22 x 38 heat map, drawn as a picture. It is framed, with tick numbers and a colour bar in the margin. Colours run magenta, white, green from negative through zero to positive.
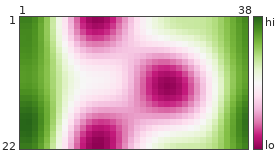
No overall slope runs across the table. Overall the values sit about 50% of the way up the scale. No lone cell stands out from its neighbours.
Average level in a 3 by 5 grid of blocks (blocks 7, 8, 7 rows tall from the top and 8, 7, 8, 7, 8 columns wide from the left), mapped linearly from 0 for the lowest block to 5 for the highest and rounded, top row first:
5 1 2 3 5 | 5 2 1 0 4 | 5 0 1 2 5
